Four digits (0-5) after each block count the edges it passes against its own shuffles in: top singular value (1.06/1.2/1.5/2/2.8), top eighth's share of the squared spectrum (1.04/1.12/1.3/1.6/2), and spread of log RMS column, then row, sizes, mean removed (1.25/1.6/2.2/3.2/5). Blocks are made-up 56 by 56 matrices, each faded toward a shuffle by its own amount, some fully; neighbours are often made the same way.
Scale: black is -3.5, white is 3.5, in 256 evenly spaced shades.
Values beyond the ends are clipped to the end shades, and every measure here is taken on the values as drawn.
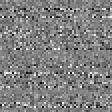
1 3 0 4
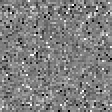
1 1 0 1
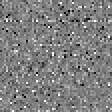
2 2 0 1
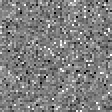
1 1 0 0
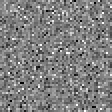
0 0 0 0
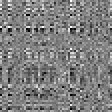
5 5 3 3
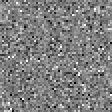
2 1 0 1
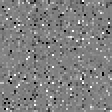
3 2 0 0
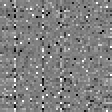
4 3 2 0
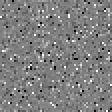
2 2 0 0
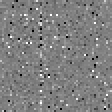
3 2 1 0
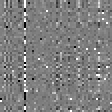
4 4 2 1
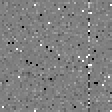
3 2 0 0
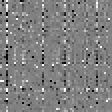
4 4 2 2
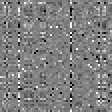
4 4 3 2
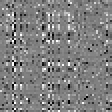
5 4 3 3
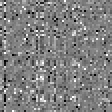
4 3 2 1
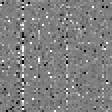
4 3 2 1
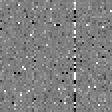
4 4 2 0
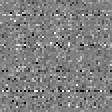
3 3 2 3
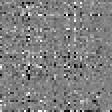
2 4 3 3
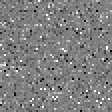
0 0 0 0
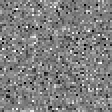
2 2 0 1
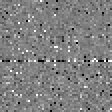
3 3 0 1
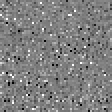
1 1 0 1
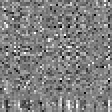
4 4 2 2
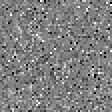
1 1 0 0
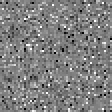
3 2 0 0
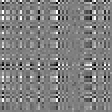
5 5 4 4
